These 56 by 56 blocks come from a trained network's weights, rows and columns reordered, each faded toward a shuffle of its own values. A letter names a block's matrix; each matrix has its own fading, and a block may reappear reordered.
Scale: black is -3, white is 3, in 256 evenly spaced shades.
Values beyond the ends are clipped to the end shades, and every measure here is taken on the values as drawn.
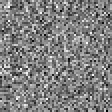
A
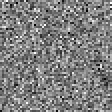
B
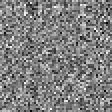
A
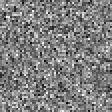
B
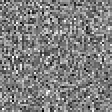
A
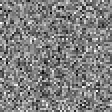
A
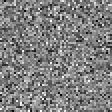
B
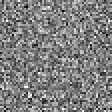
A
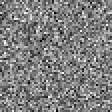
B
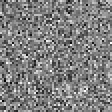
A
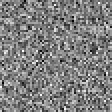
A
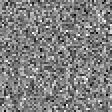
B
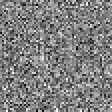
A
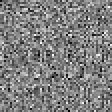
A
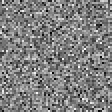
B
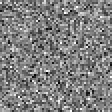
B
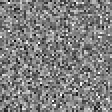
B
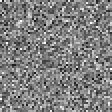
B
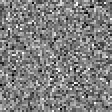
B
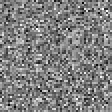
A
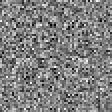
A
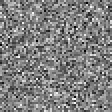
B
